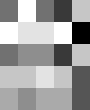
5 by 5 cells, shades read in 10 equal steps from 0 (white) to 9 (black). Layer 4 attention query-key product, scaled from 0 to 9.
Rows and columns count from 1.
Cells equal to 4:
3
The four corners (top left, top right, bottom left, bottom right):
5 2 3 6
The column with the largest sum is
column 5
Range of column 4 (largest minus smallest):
7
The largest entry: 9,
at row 2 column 5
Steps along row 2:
up same down up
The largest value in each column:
5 4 5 7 9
